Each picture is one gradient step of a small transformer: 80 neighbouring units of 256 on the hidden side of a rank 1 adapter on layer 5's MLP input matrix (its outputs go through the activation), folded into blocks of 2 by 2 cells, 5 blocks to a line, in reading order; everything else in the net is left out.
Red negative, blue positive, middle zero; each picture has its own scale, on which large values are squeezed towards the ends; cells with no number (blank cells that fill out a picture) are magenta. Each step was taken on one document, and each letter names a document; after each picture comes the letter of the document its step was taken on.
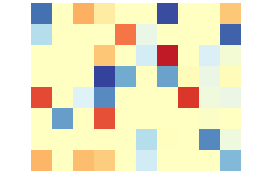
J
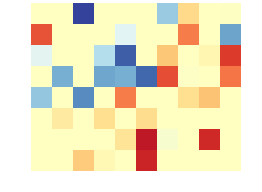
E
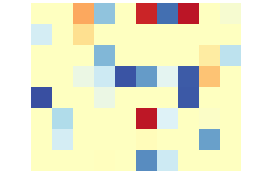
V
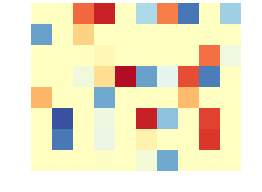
V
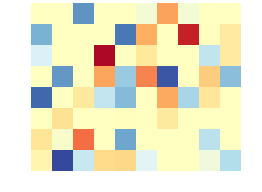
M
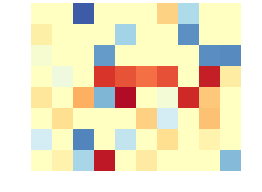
M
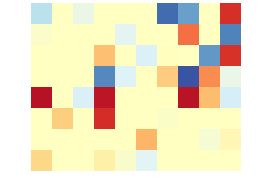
J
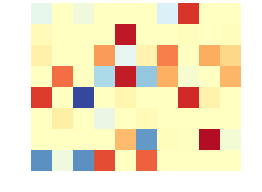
E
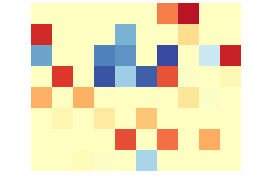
E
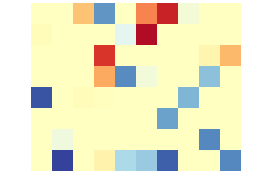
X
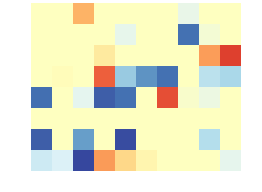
M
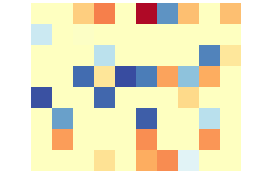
V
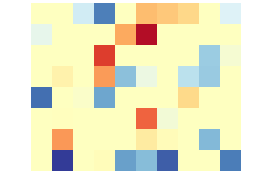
X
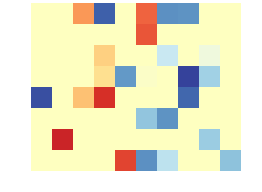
X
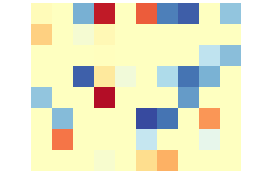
V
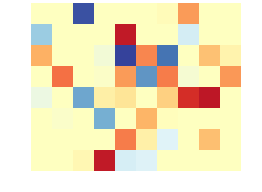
E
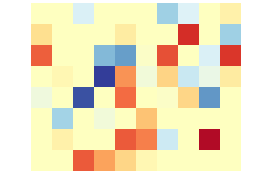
E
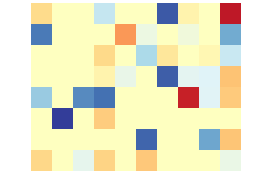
J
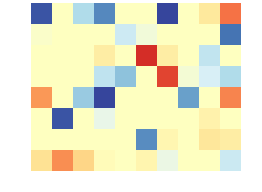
J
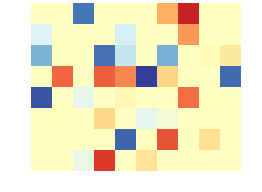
E
